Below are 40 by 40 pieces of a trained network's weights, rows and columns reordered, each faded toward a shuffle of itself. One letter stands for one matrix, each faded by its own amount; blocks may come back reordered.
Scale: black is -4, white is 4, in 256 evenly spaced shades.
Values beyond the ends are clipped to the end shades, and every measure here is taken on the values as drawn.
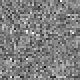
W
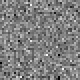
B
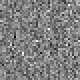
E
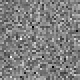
E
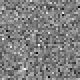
B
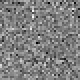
E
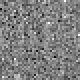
B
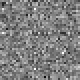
W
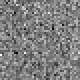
E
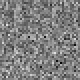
E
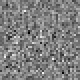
E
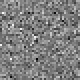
E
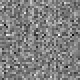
E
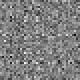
W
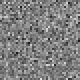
E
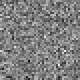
E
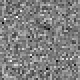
B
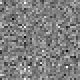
W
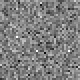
B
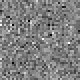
B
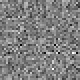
W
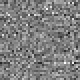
W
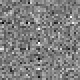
W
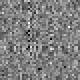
W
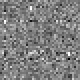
W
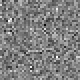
E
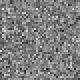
B
